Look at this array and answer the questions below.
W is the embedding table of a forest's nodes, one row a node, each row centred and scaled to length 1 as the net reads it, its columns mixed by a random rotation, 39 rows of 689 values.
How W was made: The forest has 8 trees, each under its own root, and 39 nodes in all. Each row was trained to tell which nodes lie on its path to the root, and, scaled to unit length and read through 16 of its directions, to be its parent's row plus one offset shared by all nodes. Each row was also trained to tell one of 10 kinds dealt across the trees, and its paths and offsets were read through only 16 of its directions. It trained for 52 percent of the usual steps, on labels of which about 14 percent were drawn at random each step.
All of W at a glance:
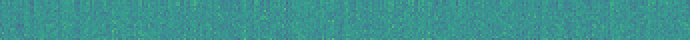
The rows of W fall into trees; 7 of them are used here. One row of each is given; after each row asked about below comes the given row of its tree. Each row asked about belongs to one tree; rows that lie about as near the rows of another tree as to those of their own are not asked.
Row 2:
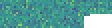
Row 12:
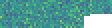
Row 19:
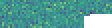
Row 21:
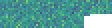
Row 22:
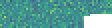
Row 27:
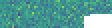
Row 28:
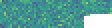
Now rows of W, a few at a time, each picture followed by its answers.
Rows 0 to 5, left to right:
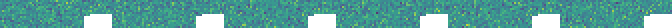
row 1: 19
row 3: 2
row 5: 22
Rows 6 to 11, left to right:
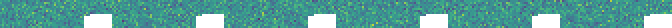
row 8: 2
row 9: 19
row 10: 28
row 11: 2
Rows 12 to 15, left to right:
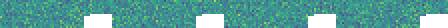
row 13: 21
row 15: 12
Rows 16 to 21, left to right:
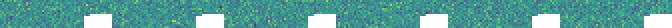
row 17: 19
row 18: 21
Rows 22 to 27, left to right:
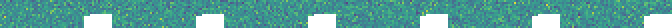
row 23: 28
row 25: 27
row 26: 2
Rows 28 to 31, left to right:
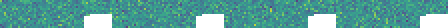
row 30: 22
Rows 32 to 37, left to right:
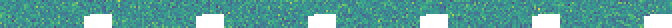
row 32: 27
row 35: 12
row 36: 27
